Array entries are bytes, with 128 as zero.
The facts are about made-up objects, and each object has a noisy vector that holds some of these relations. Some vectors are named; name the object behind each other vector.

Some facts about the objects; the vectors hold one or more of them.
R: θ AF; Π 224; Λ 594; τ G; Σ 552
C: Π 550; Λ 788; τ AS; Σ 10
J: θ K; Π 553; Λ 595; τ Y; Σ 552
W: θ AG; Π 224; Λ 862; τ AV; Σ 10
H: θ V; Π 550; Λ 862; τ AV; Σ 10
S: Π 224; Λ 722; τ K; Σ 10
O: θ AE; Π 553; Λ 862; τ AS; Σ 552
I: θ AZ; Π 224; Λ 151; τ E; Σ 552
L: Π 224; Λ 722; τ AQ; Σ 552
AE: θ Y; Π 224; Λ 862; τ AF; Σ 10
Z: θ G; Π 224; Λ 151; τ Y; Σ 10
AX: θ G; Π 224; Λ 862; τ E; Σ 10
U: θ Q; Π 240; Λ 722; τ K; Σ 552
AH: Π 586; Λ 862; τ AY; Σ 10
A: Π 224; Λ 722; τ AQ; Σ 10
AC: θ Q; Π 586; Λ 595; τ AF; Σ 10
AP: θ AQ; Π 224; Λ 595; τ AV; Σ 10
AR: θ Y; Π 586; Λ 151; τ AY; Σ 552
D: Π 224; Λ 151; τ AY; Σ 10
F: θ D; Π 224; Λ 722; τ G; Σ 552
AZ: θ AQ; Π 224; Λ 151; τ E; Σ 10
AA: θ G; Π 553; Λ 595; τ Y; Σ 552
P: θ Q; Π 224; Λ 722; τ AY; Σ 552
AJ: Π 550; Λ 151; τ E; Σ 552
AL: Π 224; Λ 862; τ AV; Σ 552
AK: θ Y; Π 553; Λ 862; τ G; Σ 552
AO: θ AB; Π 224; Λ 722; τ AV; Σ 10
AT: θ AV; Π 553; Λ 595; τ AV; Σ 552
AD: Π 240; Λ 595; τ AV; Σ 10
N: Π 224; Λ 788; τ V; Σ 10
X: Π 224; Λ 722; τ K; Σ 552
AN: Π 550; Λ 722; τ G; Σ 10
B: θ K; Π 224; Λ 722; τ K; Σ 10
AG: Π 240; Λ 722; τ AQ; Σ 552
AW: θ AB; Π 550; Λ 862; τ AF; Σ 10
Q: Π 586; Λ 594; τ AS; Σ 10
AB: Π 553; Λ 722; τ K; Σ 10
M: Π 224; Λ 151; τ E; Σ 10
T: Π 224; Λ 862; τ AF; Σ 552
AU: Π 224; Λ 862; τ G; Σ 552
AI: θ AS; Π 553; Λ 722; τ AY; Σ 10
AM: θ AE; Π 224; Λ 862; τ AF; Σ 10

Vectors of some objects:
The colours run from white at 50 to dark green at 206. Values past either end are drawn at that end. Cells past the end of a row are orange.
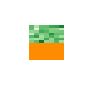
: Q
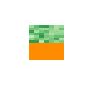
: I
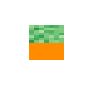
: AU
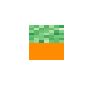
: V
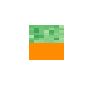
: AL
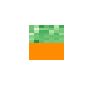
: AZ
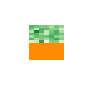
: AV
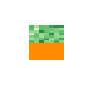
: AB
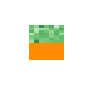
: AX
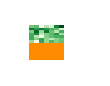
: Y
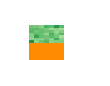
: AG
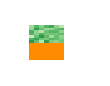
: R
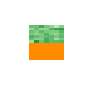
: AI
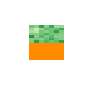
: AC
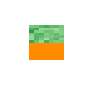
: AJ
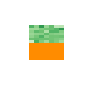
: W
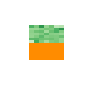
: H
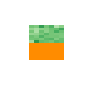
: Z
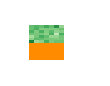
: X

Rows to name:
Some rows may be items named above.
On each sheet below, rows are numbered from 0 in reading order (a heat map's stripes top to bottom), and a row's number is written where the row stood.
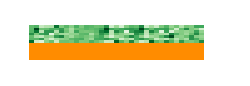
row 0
O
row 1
S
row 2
AR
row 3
AR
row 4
AF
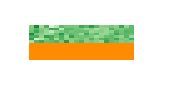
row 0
AY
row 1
AG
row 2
AN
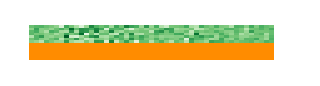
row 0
AT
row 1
AM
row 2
K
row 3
AP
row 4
E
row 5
AH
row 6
S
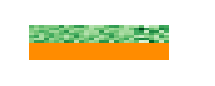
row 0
D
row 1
I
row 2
I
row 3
AK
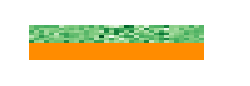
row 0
U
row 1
T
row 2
AE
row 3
G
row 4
AN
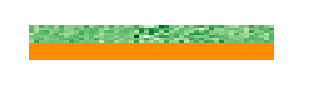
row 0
M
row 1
AN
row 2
AD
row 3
AE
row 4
AQ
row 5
P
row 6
B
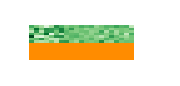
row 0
AM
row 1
L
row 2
U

